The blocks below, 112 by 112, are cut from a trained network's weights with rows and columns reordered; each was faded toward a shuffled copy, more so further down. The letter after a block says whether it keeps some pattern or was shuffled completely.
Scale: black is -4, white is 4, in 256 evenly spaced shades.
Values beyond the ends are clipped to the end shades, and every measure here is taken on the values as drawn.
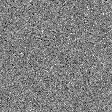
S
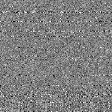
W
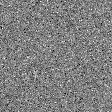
S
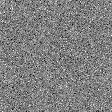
S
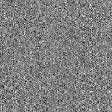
W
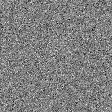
S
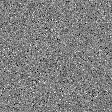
S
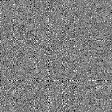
W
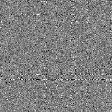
W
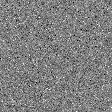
S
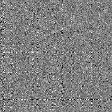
W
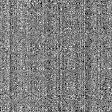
W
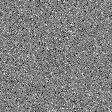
S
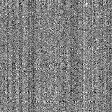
W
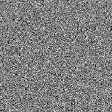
W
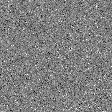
S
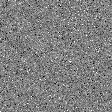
S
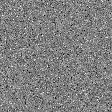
S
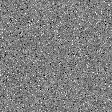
S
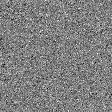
S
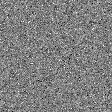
S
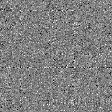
W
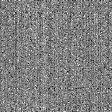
W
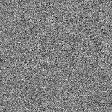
W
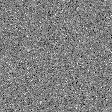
S
